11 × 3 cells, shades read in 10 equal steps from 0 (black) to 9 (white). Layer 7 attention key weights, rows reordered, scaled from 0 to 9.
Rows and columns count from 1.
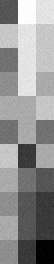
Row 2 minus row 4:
2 0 1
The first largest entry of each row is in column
2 2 2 2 3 2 1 1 1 1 1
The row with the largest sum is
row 2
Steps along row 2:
up down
